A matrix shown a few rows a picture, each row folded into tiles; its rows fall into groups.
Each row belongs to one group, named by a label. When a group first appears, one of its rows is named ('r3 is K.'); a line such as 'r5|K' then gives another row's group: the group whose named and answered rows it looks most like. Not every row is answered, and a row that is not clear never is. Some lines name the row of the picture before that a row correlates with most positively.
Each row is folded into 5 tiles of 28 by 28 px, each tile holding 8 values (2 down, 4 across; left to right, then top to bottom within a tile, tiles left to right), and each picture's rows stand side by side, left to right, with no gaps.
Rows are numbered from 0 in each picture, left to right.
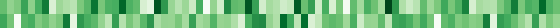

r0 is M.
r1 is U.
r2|U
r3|M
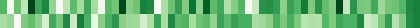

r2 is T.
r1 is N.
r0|M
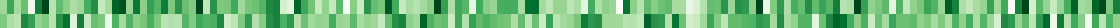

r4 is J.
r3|U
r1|T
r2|U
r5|T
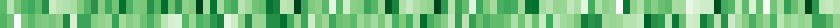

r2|U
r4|J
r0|M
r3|U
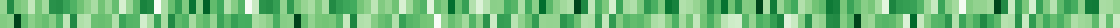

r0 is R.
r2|R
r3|M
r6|R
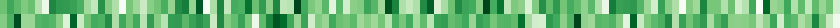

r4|R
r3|N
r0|R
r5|J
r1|T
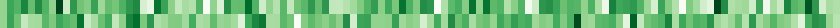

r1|U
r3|N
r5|U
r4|R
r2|M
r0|T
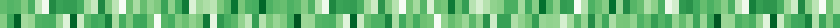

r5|R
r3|M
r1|M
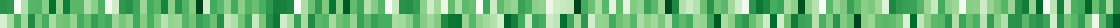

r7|T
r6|R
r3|J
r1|T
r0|N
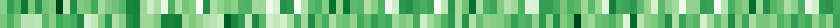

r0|T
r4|R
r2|N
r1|J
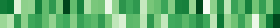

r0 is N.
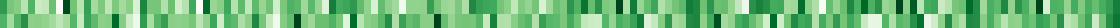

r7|T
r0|J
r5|R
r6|T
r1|J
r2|R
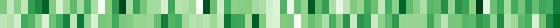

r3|T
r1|J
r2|M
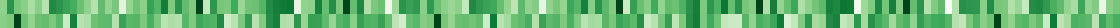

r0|R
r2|N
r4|T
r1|T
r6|N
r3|R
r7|R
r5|T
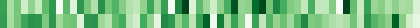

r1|M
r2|J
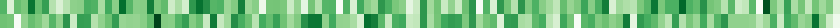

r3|J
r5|J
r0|M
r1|R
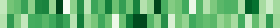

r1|U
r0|T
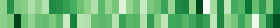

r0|R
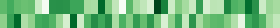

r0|R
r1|U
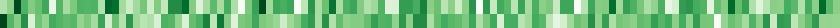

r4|N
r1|M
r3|J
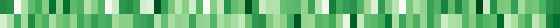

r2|R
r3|T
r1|U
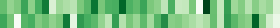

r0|M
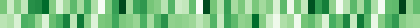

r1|J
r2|M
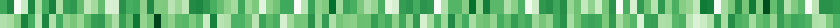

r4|J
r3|N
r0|N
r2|N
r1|R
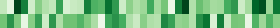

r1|M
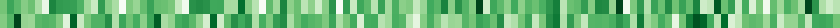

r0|R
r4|T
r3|T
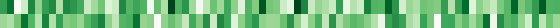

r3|M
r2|U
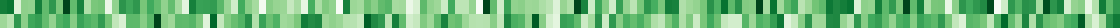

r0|N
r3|J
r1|R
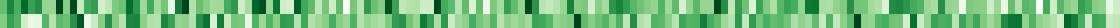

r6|R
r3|U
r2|U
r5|U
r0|T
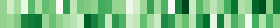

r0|J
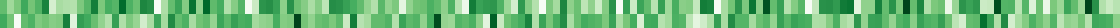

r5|N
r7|U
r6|N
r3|R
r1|N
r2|R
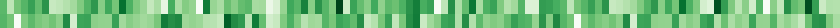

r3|N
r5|U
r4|M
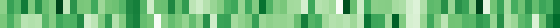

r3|T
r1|M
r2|J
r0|T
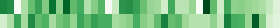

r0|N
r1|J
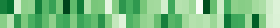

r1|J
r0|N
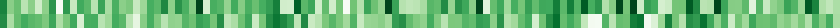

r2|U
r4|T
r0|J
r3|T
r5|U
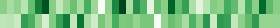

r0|M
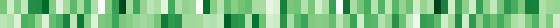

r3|U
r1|J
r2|J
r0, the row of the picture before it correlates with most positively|0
